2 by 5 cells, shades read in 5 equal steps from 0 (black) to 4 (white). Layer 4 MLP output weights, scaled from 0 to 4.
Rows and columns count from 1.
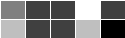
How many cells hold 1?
5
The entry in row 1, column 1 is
2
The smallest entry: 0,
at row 2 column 5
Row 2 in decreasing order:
3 3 1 1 0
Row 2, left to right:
3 1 1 3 0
